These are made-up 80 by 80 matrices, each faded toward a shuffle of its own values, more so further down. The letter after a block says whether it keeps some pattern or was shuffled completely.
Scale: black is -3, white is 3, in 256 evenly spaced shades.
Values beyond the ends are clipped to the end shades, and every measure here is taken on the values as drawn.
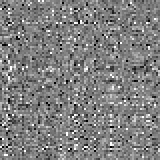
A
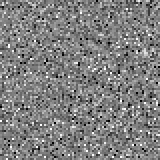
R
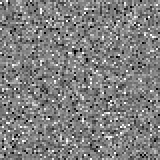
R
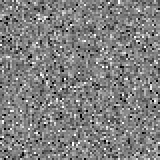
R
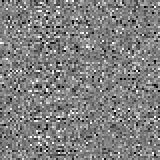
A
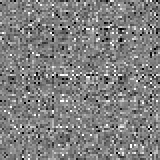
A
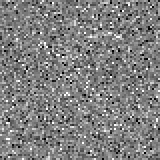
R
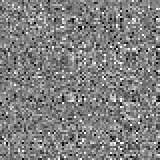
A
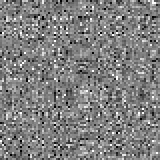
A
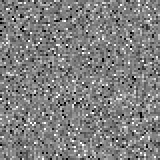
R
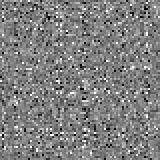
A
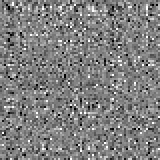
A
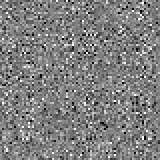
A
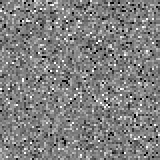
R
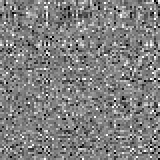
A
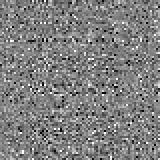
A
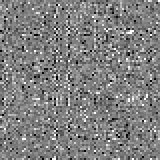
A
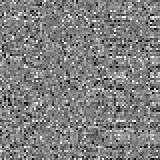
A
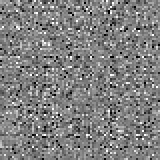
A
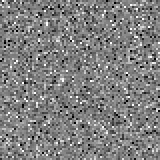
R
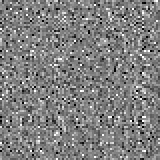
A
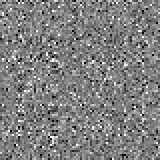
A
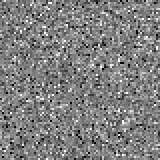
R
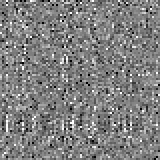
A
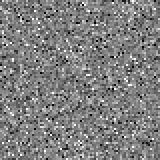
R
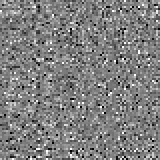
A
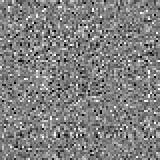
A
